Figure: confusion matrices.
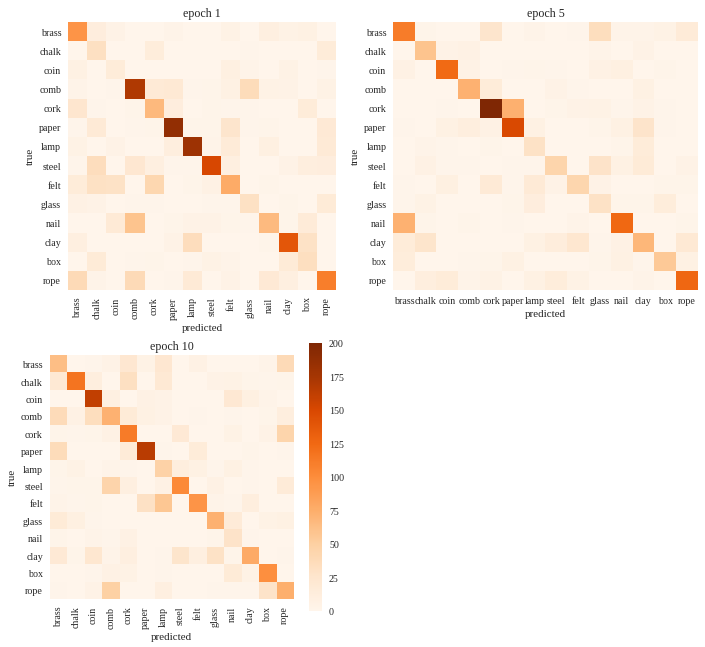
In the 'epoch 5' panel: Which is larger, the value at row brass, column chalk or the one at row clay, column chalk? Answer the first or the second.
the second
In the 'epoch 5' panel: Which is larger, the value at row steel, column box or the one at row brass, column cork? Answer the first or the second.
the second
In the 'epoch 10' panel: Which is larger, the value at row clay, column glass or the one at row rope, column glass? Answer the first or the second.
the first
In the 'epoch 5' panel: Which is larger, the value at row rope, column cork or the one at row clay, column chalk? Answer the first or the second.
the second
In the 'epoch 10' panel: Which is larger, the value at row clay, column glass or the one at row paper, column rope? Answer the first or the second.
the first
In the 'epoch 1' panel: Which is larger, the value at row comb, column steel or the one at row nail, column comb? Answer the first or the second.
the second
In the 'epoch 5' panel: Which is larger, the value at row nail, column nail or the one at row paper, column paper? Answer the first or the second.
the second
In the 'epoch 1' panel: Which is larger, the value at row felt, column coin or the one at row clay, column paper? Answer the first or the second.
the first
